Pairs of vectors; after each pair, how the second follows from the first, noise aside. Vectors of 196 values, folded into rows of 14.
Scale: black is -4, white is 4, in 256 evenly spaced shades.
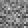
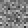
negated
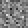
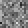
shuffled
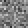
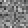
negated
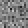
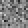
shuffled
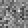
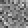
shuffled
